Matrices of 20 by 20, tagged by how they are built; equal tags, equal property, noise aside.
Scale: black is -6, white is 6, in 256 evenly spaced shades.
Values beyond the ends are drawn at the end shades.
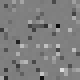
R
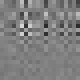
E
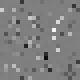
R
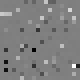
R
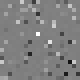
R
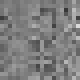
E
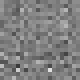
E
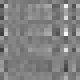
E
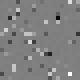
R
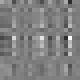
E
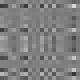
E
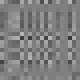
E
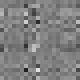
E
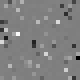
R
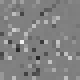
R
